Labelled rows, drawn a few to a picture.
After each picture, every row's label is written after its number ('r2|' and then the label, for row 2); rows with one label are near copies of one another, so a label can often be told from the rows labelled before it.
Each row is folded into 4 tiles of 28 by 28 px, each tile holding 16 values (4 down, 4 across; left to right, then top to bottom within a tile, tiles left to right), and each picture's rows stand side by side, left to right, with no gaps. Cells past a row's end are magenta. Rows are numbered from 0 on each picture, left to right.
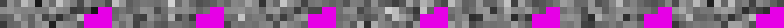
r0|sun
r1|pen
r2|sun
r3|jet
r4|pen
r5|pen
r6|sun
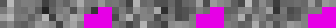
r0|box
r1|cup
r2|cup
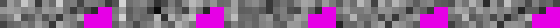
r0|sun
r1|box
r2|box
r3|sun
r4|sun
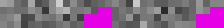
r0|pen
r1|cup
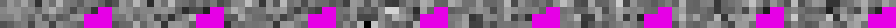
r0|sun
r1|sun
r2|sun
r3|jet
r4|pen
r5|pen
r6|box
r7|box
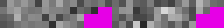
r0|sun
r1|jet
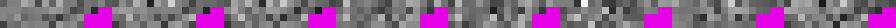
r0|sun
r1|sun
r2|sun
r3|box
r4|box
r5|cup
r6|pen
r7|sun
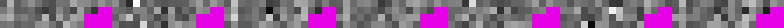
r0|box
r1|cup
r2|box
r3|box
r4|cup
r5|jet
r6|box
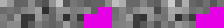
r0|pen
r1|pen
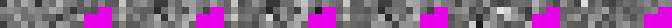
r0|sun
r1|box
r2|box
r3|box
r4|jet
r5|cup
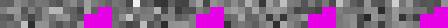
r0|jet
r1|cup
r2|sun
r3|pen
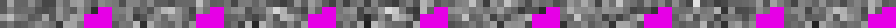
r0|box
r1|jet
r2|jet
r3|jet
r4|sun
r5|sun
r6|cup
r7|jet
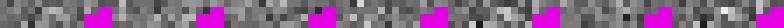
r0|jet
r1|box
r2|sun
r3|cup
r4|jet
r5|pen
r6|jet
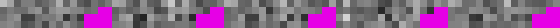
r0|pen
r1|pen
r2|pen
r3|box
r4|pen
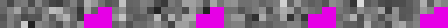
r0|jet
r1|box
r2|pen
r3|cup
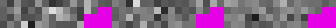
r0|jet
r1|cup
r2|pen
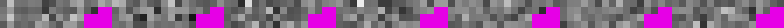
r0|box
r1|pen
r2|cup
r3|cup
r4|sun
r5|sun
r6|jet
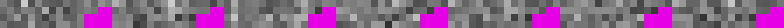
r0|cup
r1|pen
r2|box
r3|sun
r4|pen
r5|sun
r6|pen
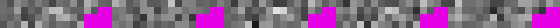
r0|jet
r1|pen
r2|jet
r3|jet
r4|box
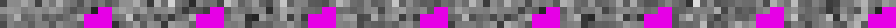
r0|sun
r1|sun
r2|pen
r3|pen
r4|sun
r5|pen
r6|cup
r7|box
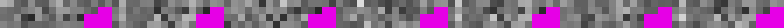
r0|pen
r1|box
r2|sun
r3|cup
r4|box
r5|pen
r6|box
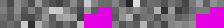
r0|jet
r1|cup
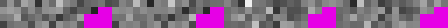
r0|sun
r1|sun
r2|cup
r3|cup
